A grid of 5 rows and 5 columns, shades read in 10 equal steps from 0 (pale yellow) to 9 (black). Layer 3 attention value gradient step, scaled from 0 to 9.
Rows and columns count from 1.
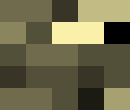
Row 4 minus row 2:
3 0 6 7 -3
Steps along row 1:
same up down same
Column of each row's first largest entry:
3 5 1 1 4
